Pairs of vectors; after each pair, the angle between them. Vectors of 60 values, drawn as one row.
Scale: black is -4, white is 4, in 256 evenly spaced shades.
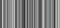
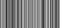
partly opposed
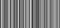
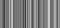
partly aligned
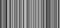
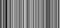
nearly parallel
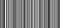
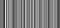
nearly parallel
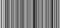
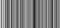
nearly parallel
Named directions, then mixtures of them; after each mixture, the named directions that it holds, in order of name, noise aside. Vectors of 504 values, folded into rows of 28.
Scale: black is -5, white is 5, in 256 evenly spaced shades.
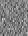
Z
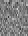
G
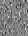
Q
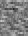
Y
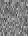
G, Z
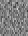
G, Z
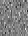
Q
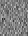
Z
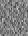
G, Z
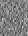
Z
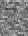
G, Y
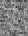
Q, Y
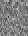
G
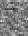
Y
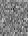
Y, Z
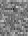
Y, Z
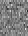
Q, Y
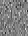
Q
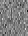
Q, Z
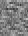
Q, Y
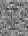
Q, Y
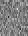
G, Q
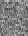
G, Y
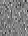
Q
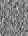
G, Z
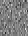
Q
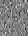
Q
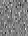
Q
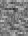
Y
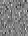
Q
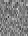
G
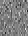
Q
